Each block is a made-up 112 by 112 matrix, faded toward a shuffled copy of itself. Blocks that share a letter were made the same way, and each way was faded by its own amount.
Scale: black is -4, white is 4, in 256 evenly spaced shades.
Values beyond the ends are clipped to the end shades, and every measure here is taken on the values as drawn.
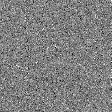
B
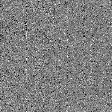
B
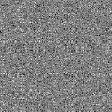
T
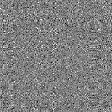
T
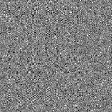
T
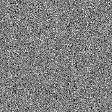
B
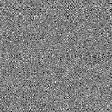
T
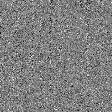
B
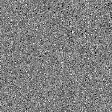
B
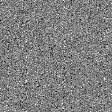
B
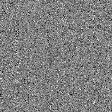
B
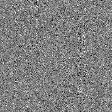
B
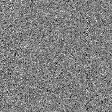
B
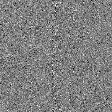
B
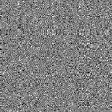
T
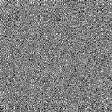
T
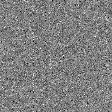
B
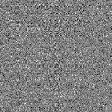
T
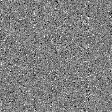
B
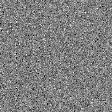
B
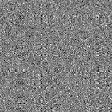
T
